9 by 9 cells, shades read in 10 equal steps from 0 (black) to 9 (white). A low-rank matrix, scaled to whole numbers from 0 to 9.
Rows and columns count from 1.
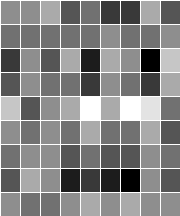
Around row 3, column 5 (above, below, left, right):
4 2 6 6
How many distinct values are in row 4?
5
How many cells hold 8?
1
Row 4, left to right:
3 5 4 4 2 5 4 2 6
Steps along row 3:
up down up down up down down up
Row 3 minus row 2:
-2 1 -1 2 -3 1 1 -4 2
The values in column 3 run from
3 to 6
